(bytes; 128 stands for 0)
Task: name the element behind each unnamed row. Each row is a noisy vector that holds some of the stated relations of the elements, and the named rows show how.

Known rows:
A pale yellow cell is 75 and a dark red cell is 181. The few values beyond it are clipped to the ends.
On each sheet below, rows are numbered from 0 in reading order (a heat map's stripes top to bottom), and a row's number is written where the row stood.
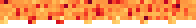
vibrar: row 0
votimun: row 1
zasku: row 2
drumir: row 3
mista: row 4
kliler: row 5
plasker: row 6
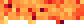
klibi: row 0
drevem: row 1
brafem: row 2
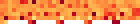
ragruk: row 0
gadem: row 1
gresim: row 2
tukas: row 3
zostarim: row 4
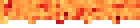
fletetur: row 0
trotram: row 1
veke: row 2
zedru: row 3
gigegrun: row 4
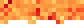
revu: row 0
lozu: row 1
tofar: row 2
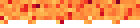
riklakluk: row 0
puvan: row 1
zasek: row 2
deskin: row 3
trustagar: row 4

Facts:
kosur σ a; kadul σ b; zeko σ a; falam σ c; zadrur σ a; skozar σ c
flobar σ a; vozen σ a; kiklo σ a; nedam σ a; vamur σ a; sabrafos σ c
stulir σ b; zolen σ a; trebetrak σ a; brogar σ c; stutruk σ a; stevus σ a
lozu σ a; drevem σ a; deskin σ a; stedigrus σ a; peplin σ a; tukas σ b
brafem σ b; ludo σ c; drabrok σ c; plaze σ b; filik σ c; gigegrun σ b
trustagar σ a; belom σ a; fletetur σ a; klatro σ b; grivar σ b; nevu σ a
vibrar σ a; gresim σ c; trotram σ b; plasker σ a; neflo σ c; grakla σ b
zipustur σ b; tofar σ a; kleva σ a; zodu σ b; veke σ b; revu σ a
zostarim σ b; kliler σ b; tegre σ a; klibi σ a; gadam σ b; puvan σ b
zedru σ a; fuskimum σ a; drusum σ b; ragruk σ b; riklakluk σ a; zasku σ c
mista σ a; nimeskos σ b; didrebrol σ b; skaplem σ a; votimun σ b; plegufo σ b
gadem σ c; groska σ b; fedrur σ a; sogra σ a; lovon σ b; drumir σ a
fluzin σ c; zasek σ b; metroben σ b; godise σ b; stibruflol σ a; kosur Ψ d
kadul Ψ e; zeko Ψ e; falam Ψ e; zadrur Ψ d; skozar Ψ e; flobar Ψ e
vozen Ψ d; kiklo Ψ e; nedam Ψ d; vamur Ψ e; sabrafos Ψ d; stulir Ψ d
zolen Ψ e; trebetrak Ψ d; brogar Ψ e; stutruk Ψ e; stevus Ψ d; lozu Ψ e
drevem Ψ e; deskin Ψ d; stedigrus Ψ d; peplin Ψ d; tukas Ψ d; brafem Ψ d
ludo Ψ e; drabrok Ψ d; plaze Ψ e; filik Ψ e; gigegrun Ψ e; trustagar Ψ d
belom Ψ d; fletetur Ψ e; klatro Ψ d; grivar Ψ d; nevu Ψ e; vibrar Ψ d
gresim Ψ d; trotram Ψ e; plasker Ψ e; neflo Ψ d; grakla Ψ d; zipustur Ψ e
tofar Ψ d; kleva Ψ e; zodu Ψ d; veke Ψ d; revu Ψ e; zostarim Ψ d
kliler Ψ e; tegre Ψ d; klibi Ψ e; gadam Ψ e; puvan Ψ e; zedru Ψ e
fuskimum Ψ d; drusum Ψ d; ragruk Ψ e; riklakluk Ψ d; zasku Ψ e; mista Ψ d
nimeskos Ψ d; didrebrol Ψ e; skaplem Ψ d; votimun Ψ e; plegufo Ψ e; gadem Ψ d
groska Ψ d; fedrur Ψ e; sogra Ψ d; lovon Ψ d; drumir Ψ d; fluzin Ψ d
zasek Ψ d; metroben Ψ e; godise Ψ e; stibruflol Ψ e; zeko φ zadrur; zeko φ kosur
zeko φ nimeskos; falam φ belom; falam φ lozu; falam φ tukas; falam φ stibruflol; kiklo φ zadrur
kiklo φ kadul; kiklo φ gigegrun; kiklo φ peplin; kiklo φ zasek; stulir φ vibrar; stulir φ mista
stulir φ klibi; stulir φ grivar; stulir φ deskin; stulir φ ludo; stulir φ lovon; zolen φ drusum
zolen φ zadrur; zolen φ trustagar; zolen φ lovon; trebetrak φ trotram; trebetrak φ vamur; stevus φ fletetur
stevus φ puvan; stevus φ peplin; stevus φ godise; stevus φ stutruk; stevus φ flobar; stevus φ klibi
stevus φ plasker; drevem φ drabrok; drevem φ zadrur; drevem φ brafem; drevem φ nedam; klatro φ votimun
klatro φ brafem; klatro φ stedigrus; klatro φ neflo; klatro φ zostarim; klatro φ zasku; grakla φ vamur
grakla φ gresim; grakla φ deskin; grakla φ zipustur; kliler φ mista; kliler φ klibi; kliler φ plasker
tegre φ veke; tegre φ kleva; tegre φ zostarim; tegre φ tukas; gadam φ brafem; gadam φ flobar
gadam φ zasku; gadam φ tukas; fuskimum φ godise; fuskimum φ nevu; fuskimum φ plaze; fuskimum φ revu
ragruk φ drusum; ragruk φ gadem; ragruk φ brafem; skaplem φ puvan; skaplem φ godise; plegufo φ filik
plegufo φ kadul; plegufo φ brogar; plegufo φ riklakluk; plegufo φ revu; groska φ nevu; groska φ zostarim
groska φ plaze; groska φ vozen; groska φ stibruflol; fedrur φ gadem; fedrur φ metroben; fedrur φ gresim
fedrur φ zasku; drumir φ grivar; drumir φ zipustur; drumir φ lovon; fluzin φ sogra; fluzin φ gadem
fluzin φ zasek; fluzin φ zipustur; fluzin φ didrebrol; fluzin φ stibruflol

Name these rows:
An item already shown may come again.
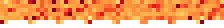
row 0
skozar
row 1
stulir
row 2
fuskimum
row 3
peplin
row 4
revu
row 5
trotram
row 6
metroben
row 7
zadrur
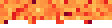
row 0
kosur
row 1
drusum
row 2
vozen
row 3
drabrok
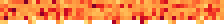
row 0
kiklo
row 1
skaplem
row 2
tegre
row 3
zipustur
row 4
votimun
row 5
klatro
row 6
didrebrol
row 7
trebetrak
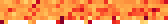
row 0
skozar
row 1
revu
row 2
nimeskos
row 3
nedam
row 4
stedigrus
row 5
zolen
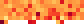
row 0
sabrafos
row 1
veke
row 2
sogra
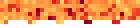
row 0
vamur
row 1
falam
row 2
stevus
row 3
neflo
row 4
veke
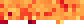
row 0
zostarim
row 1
neflo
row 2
ludo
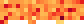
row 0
plaze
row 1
kleva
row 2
zolen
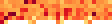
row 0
groska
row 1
deskin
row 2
tegre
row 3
belom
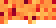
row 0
fluzin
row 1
kliler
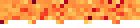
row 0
zodu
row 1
trustagar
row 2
revu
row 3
plegufo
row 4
nevu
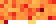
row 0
zasek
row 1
fedrur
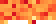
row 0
grakla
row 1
peplin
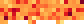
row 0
zeko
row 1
stibruflol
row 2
fuskimum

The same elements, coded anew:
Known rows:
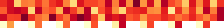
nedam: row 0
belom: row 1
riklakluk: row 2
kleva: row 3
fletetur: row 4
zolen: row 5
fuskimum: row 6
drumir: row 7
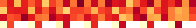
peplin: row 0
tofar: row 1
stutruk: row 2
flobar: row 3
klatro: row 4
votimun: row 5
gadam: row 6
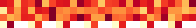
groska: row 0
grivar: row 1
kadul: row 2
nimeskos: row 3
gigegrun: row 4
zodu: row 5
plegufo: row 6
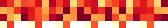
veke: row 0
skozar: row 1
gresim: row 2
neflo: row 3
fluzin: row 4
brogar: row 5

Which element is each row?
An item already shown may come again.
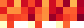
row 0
drevem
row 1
zasku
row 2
ludo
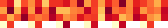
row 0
fluzin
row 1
drumir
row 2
plaze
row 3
vamur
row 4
metroben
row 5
tegre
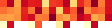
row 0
ragruk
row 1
sabrafos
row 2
stulir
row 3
metroben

